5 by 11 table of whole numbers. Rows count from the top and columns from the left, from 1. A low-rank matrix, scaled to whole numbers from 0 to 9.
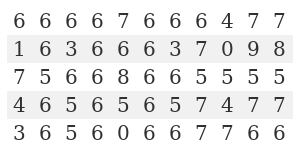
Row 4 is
4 6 5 6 5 6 5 7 4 7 7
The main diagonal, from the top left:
6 6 6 6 0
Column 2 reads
6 6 5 6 6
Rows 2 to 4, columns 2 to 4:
6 3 6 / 5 6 6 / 6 5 6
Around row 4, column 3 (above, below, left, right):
6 5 6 6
